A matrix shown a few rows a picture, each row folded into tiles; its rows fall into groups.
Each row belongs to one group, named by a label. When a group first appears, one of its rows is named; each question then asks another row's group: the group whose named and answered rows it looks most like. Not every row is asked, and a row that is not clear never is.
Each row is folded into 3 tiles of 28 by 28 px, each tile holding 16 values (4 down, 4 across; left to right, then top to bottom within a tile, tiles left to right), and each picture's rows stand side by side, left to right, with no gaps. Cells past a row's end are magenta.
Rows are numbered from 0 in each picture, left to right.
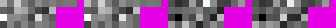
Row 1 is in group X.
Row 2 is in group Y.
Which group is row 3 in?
Y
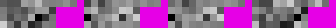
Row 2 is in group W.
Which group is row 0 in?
Y
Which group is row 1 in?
W
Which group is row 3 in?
Y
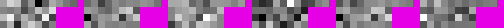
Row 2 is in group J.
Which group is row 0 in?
J
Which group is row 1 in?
W
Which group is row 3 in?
Y
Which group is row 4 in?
W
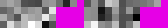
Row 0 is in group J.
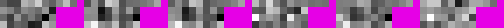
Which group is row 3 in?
X
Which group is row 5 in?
J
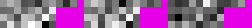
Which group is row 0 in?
J
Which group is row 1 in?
J
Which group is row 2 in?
Y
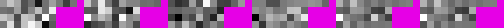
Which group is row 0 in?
J
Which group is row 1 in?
X
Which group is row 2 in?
Y
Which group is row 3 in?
W
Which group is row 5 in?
X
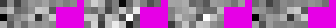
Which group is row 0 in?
W
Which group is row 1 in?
J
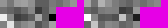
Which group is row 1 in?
X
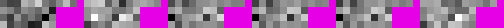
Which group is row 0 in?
Y
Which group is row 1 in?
J
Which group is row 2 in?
W
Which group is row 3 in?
W
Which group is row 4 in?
W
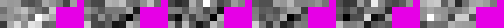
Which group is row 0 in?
J
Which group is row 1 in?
Y
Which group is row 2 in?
Y
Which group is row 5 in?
J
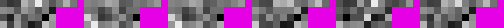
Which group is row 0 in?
Y
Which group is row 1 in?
X
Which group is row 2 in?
X
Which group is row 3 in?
Y
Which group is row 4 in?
Y
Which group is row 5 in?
Y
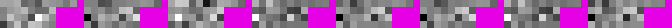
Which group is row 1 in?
W
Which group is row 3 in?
X
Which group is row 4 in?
W
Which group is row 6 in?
X
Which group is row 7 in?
W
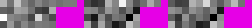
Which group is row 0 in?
X
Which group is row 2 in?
Y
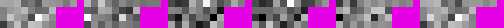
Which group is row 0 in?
J
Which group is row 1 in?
X
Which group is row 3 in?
Y
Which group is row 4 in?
W
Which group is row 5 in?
J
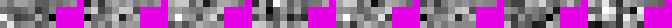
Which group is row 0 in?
X
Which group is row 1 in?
W
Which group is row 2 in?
J
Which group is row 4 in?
J
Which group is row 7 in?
X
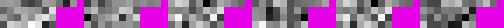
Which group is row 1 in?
W
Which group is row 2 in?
J
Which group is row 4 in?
J
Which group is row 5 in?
Y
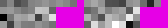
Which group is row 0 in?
W
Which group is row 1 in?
J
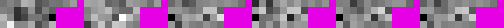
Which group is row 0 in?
X
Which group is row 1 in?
J
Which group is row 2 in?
W
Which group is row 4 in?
W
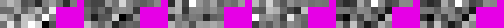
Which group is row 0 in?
J
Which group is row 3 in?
X
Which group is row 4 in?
Y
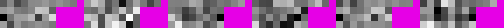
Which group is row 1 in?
J
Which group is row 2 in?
X
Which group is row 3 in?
Y
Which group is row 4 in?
W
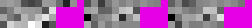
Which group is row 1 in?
W
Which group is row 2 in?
W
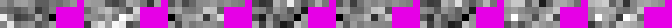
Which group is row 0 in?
X
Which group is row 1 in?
J
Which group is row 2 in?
W
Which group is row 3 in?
Y
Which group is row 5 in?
Y
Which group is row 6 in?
J
